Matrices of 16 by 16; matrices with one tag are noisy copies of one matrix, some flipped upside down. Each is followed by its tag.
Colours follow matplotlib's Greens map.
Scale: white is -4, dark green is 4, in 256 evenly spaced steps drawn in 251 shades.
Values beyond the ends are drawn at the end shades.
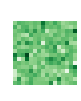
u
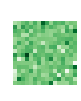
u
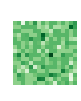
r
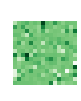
u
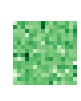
u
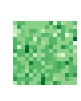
u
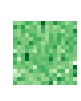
u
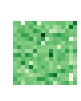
r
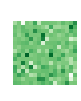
r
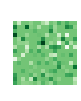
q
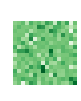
r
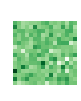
q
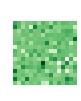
q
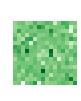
r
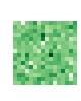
r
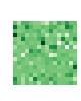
q
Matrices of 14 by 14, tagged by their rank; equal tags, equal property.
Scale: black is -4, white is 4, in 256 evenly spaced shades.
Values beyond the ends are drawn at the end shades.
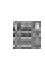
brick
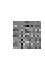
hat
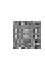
hat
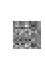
hat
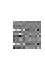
brick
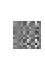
brick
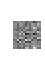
hat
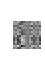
brick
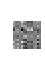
brick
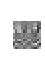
brick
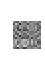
hat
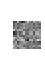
hat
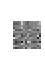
hat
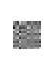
brick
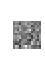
hat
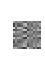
brick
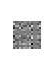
hat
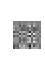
brick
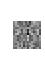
hat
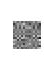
brick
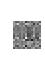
hat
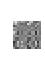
hat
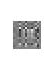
brick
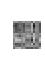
brick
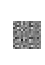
hat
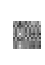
brick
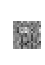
hat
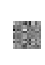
brick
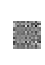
brick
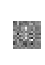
hat
